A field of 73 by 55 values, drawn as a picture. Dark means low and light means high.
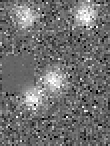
In the middle left lies a patch that is calmer than the rest. No row or column stands out. The halves do not mirror each other. Four bumps rise from the field. The middle left is the calmest part.
